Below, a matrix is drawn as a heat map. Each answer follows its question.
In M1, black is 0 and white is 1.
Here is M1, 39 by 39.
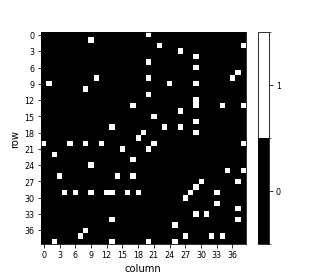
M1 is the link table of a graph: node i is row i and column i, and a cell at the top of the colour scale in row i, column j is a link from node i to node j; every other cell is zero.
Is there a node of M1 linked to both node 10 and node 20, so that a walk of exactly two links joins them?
yes
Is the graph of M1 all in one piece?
yes
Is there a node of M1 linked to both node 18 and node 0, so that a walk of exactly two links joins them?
no
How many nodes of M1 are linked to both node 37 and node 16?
0
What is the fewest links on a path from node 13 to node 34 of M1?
1
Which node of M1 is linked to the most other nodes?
node 29
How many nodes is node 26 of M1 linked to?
3
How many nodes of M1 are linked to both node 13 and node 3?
0
